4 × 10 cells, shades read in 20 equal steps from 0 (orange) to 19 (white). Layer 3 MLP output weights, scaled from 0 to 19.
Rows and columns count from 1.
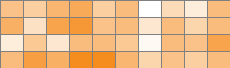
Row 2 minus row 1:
-3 3 -3 -3 -2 0 -4 -5 -4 0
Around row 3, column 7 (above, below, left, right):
15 12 10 8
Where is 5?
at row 1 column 4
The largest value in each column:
16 14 15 8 11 10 19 13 16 8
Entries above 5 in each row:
9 8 9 7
